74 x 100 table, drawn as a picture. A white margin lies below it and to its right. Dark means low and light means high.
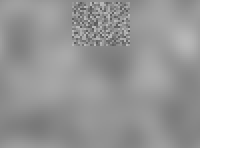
The top middle is the roughest part. No single row or column stands out from its neighbours. Overall the values sit about 60% of the way up the scale. An odd patch, rougher than its surroundings, sits in the top middle.
